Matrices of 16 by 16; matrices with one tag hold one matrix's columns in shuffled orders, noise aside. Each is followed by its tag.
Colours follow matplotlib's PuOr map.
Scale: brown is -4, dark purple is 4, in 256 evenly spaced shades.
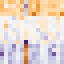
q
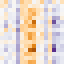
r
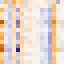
r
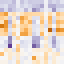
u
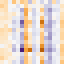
r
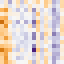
r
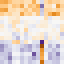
q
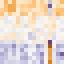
q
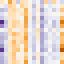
r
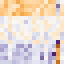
q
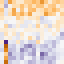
q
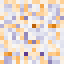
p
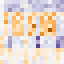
u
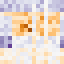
u
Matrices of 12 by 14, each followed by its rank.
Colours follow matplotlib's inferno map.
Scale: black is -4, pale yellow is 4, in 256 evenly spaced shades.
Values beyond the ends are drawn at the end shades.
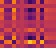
one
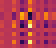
one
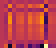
one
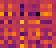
two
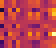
two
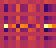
one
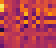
two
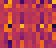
two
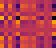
one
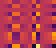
one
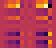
one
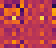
two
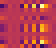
one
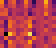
two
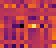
two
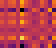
one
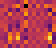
two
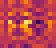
two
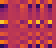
one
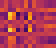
two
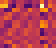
two
